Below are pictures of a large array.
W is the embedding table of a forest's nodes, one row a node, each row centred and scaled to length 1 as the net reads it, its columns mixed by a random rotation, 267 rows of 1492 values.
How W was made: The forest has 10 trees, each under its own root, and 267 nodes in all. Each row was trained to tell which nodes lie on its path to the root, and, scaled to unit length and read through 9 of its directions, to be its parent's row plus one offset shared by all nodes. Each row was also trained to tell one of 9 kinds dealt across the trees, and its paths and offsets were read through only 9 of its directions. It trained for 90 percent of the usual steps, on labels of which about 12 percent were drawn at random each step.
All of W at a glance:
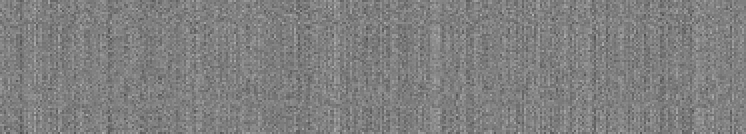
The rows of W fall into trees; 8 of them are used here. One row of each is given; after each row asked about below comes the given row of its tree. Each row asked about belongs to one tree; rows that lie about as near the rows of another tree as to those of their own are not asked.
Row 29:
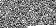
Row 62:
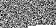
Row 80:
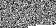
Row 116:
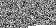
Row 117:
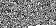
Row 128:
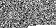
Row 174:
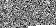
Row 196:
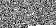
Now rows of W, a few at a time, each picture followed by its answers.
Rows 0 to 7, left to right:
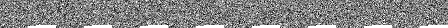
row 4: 196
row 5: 29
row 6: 116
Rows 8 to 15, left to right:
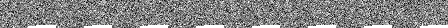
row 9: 29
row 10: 128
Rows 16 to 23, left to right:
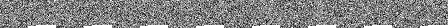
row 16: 128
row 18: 62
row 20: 29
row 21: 80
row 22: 196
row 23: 62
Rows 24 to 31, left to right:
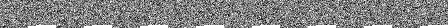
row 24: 128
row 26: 128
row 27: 116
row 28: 196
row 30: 29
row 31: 174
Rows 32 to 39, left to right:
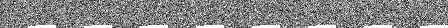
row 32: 117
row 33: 116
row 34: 29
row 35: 117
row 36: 29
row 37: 117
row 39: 29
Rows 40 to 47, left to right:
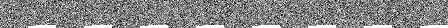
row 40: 116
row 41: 80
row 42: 128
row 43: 196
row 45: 62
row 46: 116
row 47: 116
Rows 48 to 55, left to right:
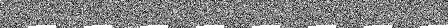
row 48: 29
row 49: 117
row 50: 62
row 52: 29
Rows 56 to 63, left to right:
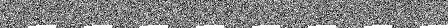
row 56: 196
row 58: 196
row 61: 196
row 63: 128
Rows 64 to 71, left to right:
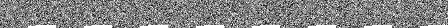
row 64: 196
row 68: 117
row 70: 29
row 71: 29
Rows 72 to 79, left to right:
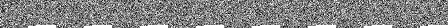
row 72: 128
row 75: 117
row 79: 128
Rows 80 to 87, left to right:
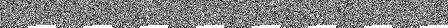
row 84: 29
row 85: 29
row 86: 128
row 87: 117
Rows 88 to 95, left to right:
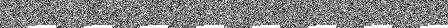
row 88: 117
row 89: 196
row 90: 196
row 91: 128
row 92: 29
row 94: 80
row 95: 80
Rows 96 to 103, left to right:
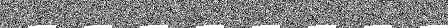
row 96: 196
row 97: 29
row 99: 128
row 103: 116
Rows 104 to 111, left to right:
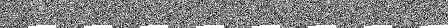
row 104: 128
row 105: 196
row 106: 128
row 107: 116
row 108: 117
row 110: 196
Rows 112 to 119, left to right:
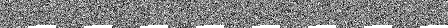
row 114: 128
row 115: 128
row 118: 116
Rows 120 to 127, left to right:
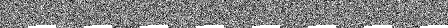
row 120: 80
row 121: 117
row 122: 128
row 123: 117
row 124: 116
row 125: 128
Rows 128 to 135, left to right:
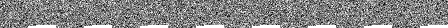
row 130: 29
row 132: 62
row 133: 196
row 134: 117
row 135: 80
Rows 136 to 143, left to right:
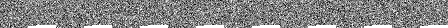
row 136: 117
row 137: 29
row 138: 117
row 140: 196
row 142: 128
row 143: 116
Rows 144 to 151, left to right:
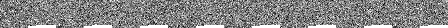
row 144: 116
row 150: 62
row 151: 196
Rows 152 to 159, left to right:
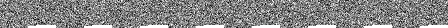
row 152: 196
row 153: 29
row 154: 196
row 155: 117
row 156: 29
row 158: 128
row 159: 196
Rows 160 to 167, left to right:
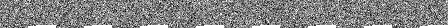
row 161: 29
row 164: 196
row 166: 29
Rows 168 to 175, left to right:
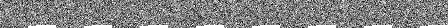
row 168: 128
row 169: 116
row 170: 29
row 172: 196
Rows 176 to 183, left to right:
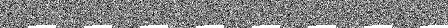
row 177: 29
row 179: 117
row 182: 116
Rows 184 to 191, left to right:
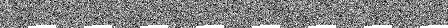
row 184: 80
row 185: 116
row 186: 29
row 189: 128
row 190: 196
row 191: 117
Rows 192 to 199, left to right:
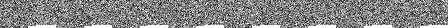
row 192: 80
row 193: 128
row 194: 62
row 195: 117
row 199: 196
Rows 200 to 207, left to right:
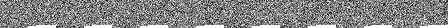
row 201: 80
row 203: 196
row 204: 29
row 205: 128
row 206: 117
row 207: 116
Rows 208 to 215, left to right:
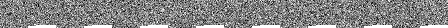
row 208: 116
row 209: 116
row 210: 128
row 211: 29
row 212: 196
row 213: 116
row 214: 116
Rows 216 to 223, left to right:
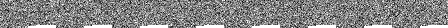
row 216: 196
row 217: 128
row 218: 128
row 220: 174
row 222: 128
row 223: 62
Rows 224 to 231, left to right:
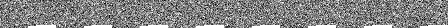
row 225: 117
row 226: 128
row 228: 196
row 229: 29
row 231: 29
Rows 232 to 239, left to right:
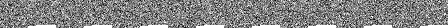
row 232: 117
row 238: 196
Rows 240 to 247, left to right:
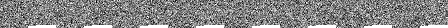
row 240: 174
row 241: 196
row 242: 196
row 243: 29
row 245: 117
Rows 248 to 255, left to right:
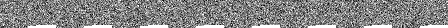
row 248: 128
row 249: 29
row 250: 128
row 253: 117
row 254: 128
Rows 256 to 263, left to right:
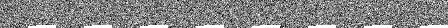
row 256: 29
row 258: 117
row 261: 80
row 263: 174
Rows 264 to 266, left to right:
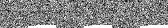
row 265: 196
